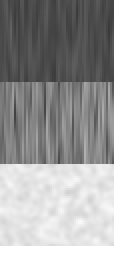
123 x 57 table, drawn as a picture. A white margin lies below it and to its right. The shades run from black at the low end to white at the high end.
It is made of 3 by 1 panels. Panel 1,1: low, streaked downward, faint in contrast. Panel 2,1: middling, streaked downward. Panel 3,1: very high, blotchy, faint in contrast.
